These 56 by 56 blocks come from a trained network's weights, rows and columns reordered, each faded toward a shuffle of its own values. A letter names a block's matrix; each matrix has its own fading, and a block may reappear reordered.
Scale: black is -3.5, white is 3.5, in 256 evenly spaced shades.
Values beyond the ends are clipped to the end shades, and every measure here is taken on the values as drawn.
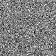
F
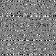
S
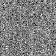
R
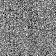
R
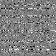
S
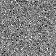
F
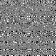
S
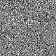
F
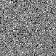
F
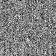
R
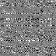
S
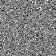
F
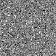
F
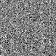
R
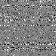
S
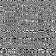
S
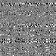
S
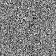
R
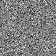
F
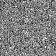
R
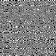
S
